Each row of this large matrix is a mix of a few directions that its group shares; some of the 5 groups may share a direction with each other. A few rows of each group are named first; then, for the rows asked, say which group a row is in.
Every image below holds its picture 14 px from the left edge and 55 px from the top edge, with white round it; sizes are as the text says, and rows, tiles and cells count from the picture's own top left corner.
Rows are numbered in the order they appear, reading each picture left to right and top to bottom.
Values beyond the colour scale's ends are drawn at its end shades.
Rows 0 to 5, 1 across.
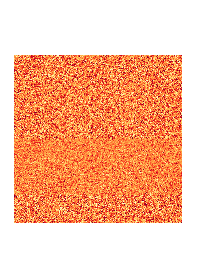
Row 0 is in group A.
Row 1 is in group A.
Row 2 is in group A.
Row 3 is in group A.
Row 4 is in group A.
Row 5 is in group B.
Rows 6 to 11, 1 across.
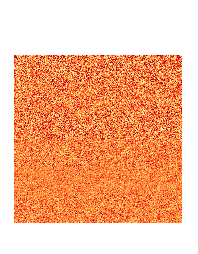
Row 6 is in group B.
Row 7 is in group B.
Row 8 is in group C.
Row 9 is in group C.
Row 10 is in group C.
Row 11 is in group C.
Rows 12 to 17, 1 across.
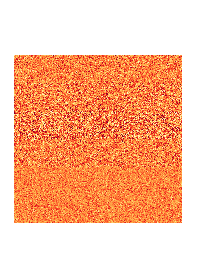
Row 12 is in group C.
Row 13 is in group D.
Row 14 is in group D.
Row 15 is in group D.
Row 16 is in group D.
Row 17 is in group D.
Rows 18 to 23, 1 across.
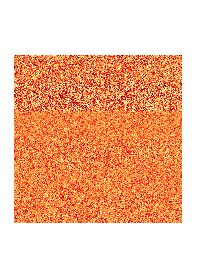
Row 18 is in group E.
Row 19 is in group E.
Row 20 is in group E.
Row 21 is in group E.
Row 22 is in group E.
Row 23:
A
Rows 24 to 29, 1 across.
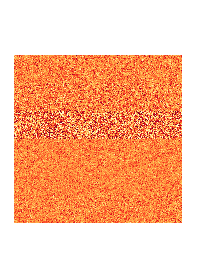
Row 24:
E
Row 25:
A
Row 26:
A
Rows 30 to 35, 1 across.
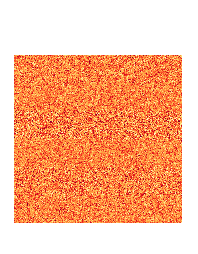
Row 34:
C
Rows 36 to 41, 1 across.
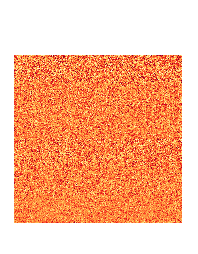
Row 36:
B
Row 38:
D
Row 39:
C
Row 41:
C
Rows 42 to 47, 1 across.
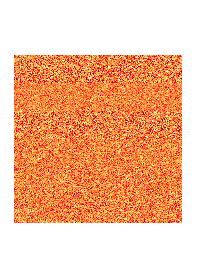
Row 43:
D
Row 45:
E
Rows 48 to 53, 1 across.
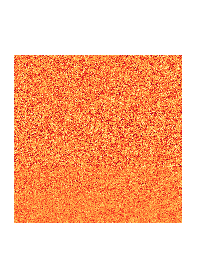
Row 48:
E
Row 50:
A
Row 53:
C
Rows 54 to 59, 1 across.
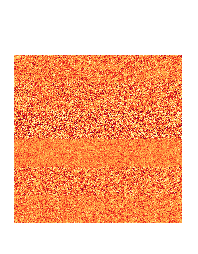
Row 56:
B
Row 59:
C
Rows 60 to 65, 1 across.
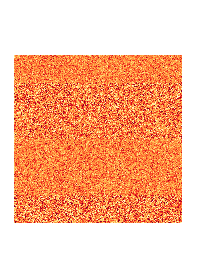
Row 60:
D
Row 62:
B
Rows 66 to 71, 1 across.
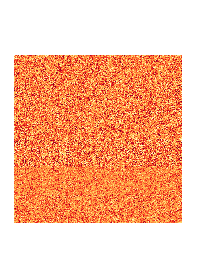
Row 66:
A
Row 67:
C
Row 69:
C
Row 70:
C
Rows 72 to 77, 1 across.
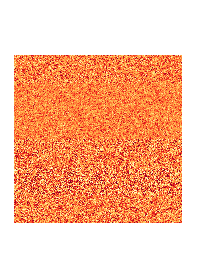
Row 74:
A
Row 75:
C
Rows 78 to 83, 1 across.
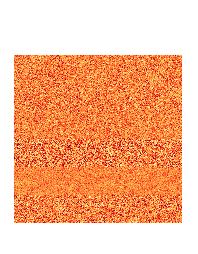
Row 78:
A
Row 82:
C
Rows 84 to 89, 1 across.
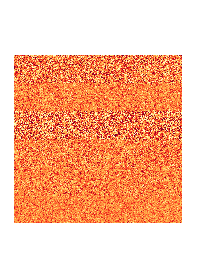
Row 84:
E
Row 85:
C
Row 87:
E
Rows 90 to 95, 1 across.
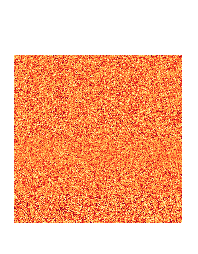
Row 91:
C
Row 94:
E
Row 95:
B
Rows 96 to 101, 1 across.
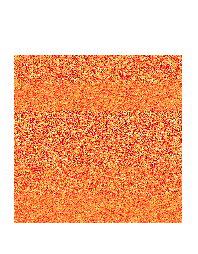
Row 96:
E
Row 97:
A
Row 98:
D
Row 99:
A
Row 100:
A
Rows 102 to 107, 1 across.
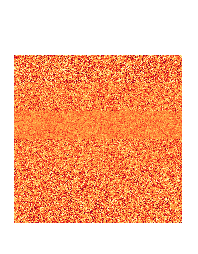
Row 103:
D
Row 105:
A
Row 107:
D
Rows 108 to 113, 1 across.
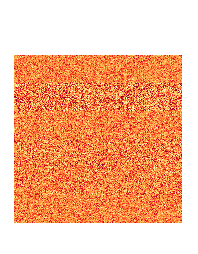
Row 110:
D
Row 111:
D
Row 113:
C
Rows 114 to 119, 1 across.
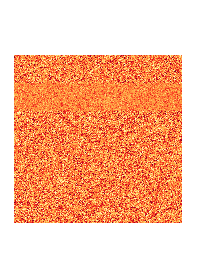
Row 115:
E
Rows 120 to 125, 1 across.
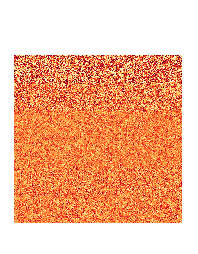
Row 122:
C
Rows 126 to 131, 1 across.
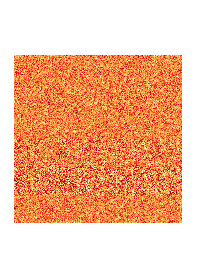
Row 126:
C
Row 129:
B
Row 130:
B
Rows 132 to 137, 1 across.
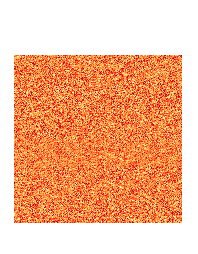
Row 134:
A
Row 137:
D
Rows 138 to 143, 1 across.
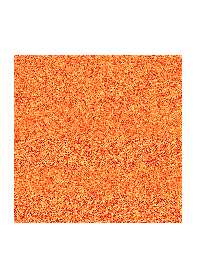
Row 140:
A
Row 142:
C
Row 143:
D
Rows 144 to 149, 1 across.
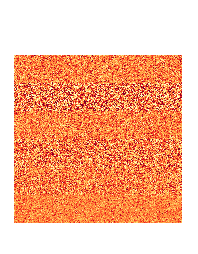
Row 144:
D
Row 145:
E
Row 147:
C
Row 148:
C
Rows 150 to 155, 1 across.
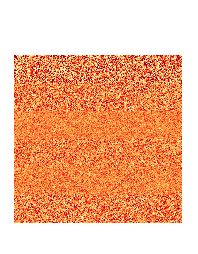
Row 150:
B
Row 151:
E
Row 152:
B
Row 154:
B
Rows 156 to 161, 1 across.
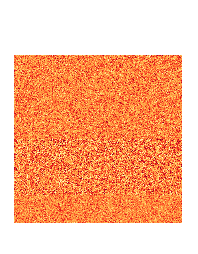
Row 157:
C
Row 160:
B
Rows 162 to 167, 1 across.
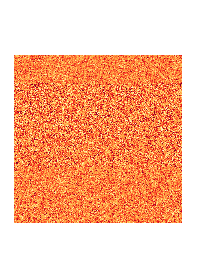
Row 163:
A
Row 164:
C
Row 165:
D
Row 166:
A
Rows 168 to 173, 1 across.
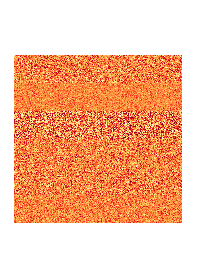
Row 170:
D
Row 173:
C
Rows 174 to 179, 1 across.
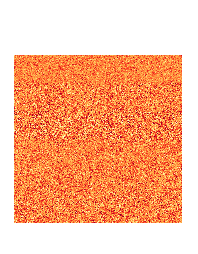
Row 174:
E
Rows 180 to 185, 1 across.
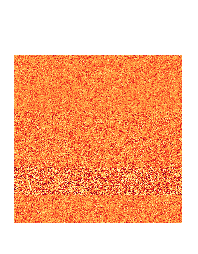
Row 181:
D
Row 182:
C
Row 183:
E
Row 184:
C
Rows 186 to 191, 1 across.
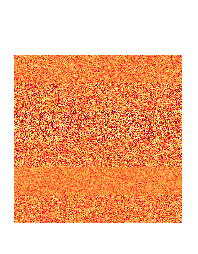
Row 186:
D
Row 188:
C
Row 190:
A
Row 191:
C
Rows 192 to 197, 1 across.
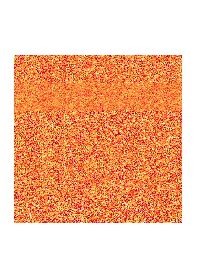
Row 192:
C
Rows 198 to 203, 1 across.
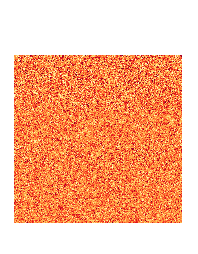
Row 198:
A
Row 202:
E
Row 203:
E
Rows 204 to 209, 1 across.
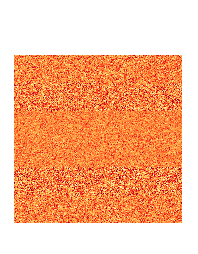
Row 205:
D
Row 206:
D
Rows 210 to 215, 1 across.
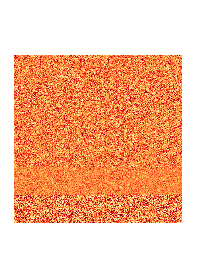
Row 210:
E
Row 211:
D
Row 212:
E
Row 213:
C
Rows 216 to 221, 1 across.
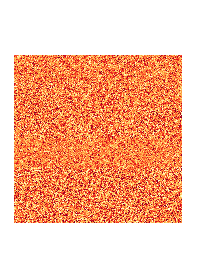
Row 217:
D
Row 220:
A
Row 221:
A
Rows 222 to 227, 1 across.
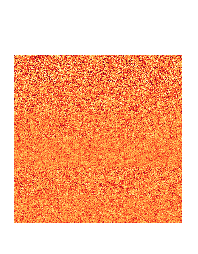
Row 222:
A
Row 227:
C
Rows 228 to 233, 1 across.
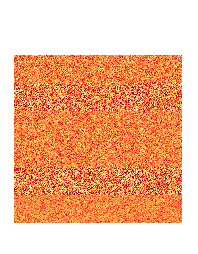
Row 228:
D
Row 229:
A
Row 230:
E
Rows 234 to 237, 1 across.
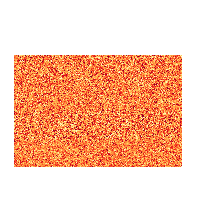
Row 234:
A
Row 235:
C
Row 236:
E
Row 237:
D
